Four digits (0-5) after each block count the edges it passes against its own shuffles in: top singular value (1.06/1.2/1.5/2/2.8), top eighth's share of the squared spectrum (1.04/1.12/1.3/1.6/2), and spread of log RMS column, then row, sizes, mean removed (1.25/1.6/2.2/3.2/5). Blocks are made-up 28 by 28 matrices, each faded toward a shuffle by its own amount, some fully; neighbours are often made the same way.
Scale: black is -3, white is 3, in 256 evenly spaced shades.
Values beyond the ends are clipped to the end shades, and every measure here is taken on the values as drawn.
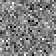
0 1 0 0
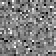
0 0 0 0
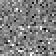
0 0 0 0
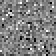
0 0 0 0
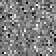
0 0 0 0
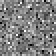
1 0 0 0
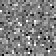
0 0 0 0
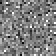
0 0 0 0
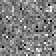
2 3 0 1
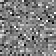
0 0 0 0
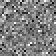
2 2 0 1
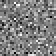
2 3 1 0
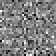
3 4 1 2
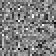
2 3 0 1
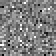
2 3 1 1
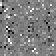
2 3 1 0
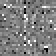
3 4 1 0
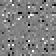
3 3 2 1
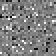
3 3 0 1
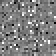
1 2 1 0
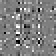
4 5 3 2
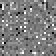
2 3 1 0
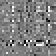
3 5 2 2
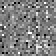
3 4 1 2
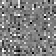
2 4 2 1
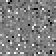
1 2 0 1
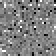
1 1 0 0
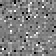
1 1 1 0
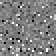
2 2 0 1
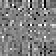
4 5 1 2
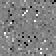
0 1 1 0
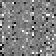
2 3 2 0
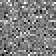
2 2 0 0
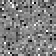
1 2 0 0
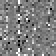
2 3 2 0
